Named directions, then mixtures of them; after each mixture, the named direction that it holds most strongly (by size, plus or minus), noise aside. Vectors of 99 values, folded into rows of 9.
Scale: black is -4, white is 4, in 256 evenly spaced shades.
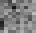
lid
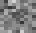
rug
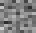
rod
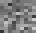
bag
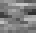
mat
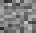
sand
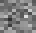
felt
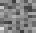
rod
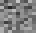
rod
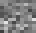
bag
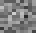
felt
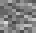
bag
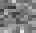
rug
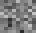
felt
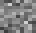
sand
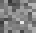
rug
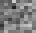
lid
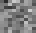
rug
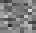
felt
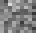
rug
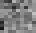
lid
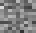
rod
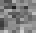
lid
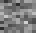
sand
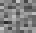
rod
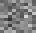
felt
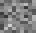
felt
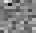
sand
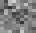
rug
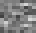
mat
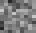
rug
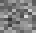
felt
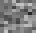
mat
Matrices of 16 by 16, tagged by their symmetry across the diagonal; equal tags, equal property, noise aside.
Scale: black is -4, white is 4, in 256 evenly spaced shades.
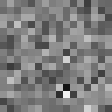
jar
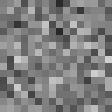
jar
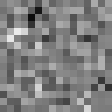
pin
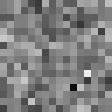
pin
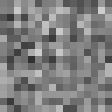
pin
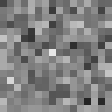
jar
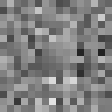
pin
